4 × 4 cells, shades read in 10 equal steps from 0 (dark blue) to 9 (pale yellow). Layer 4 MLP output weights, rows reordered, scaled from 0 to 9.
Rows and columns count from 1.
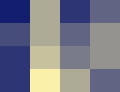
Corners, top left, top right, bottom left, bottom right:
0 3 1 3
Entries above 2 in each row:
2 3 3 3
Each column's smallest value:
0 6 1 3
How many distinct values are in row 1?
4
